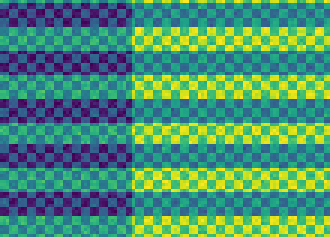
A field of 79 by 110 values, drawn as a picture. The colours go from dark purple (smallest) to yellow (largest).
Ninth with the lowest average: top left. Average level on the scale: 50%. Seam: vertical, 40% of the way across, the right part higher. Stripes: horizontal, repeating 5 times.
